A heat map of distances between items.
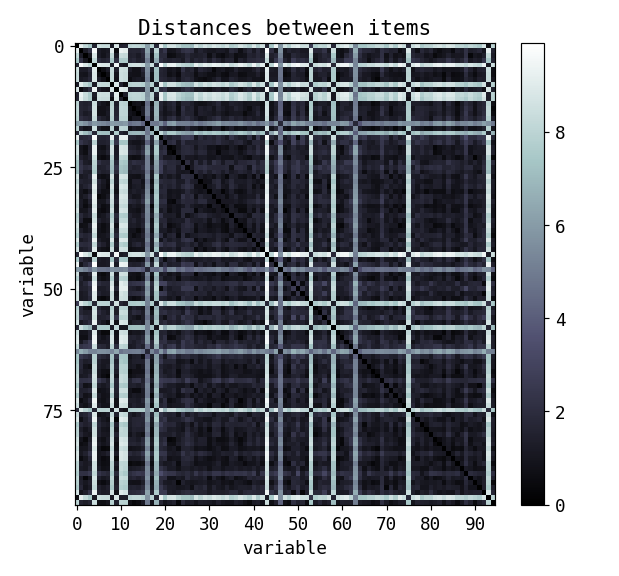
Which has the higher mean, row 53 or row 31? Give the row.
53
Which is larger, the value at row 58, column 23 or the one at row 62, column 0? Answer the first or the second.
the second
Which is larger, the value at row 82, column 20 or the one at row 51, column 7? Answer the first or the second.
the first
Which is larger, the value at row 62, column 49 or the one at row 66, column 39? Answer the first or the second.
the first
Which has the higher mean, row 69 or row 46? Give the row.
46
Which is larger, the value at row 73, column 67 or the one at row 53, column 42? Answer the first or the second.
the second
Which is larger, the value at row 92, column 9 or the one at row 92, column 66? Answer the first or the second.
the second
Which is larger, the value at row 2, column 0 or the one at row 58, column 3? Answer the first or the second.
the first
